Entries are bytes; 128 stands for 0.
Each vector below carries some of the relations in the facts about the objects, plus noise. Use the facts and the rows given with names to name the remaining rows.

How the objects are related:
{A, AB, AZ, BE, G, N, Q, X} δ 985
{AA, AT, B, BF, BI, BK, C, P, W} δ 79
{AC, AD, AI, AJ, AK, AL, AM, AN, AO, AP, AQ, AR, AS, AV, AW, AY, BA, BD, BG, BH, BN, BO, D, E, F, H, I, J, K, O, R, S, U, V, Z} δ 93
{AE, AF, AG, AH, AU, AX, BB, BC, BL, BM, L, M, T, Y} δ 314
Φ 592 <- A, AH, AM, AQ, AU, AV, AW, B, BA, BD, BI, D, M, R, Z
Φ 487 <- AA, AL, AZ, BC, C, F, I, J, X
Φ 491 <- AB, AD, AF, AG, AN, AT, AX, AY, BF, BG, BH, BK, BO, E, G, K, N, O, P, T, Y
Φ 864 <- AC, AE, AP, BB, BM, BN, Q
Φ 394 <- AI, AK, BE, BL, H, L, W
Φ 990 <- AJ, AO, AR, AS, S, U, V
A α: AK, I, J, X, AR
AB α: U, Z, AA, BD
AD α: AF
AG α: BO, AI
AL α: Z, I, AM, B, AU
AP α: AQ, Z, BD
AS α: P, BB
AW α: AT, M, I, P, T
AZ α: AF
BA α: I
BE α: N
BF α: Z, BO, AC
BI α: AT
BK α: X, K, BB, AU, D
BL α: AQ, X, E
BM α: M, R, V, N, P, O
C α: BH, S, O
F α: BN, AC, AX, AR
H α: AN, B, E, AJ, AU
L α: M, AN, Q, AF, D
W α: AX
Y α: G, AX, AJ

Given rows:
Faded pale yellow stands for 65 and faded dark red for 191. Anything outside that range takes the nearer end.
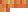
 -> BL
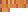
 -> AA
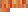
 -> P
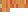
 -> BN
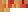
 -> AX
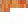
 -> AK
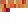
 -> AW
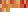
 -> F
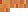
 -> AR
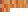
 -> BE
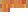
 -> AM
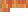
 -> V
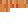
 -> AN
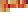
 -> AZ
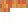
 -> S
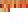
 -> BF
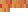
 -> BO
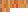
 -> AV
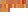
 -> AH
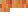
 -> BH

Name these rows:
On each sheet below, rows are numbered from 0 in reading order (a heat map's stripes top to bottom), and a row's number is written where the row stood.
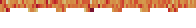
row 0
A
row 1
AF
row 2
H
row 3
BA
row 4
T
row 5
AG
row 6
BM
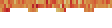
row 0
AS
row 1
L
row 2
AP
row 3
R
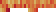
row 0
AL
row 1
BK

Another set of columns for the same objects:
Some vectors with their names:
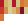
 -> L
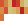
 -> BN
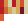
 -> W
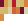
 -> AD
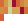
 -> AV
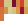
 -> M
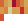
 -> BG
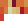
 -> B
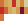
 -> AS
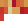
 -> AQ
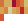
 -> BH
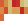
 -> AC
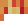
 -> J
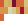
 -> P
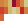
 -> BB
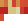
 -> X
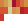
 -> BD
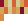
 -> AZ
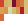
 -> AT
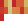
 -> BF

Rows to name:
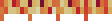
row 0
Q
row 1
AF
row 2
N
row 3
AG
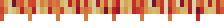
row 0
AH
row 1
I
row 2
C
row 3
BI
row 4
AL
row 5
AX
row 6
Y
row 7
BL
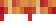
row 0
AB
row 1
Z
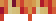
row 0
AU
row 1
AA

